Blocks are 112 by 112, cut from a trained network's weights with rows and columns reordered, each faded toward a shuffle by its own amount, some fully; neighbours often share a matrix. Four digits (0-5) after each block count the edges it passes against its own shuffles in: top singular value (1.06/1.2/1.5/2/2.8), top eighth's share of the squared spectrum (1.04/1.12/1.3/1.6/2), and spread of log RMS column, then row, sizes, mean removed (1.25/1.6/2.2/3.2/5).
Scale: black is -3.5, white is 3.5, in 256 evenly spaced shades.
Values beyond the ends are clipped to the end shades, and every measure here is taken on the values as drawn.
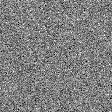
2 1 0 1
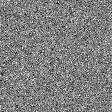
0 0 0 0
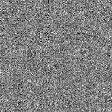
3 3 1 2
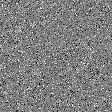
0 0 0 0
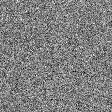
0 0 0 0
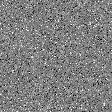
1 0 0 0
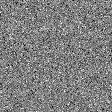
1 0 0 0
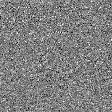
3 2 0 1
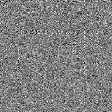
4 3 1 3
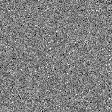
3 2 1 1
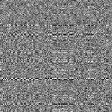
5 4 2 4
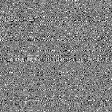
4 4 0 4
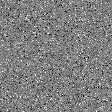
2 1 0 1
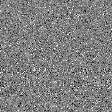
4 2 0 2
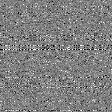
4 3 0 3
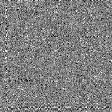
4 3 1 2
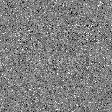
3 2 0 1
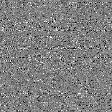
4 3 0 3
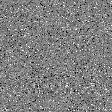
3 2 0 2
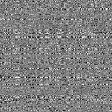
4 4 1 4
